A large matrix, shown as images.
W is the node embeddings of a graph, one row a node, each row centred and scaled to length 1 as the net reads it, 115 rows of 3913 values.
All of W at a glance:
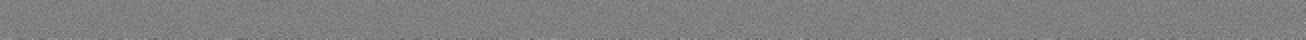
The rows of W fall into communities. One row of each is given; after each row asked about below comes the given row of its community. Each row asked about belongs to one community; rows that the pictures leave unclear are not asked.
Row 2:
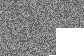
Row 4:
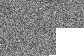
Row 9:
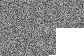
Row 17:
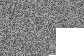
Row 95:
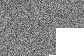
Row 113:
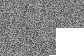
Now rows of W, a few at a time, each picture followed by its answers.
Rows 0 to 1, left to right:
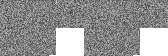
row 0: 95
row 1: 95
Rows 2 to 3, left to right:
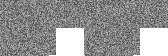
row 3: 95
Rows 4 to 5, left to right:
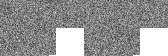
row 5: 9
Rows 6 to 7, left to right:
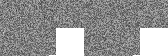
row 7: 4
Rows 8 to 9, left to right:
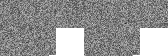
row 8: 2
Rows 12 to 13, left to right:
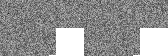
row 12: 9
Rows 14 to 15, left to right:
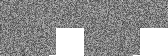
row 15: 95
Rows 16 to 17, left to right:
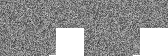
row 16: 17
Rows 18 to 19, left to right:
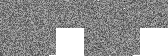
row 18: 17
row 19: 4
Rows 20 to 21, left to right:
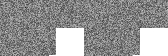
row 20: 113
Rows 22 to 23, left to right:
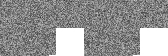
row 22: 9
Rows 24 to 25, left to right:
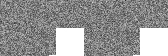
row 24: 9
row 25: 9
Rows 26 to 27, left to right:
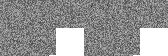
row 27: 95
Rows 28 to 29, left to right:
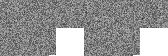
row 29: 113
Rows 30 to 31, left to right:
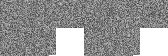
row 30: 9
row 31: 113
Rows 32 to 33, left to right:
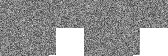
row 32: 4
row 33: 113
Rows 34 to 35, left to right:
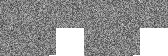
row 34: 2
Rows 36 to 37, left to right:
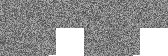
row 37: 17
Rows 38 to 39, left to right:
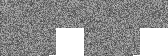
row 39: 113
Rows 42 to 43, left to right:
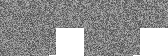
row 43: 95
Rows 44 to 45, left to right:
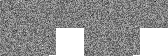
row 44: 2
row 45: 9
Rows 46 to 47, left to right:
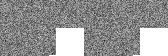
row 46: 113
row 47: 17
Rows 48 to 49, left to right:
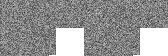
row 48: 9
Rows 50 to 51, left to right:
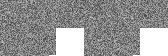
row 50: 2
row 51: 2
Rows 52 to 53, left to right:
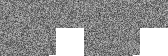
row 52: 113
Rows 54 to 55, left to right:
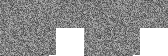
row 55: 2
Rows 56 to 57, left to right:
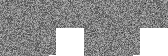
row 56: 95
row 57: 2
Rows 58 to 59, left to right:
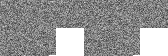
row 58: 9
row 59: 17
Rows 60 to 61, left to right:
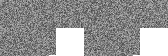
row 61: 17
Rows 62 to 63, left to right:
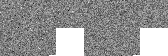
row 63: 4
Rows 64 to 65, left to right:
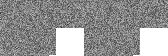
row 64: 95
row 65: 113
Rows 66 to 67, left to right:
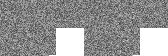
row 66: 2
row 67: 17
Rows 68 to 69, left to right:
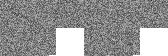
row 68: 2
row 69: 9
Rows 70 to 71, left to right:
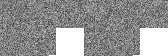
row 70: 17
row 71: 113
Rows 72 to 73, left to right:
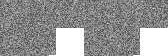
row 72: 9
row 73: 2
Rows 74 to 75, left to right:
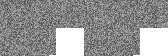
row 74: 95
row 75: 113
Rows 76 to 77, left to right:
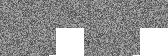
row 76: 113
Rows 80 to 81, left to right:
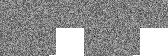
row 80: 17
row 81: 2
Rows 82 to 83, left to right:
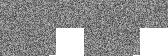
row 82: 17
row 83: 9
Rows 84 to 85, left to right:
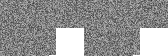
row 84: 2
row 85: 9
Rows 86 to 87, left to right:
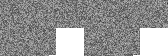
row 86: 2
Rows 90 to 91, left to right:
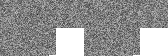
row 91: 4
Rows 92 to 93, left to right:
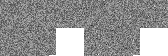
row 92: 2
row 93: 95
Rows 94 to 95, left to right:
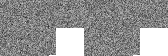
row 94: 4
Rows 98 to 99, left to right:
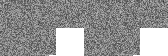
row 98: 95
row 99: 95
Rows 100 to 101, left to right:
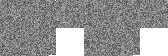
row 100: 95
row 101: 4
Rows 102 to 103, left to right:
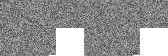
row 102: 2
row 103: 9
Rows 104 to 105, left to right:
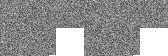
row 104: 9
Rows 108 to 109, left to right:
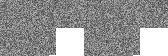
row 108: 4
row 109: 2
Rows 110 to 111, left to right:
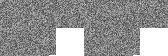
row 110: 4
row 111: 95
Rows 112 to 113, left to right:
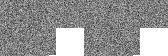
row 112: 2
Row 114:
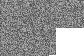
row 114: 9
